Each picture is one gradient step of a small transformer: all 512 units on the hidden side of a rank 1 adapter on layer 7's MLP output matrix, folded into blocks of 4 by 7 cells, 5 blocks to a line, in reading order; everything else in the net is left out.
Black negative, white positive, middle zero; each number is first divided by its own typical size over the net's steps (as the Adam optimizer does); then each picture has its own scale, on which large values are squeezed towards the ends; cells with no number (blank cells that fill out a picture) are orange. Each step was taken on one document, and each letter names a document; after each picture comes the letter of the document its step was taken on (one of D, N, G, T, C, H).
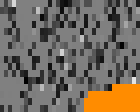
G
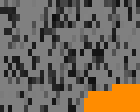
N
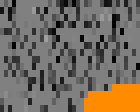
G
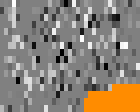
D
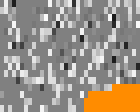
D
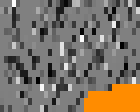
N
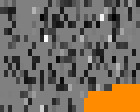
G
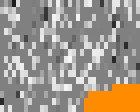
N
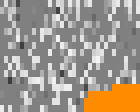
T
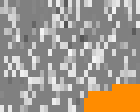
T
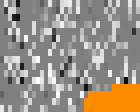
T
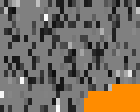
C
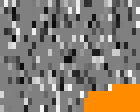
C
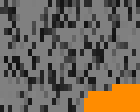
N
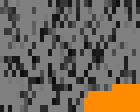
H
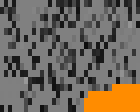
D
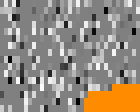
T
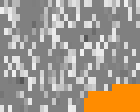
N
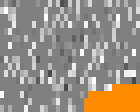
C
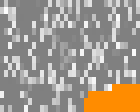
C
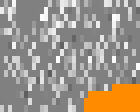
G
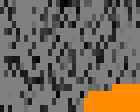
D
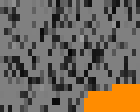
H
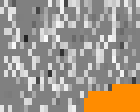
D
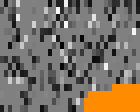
T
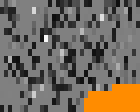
H
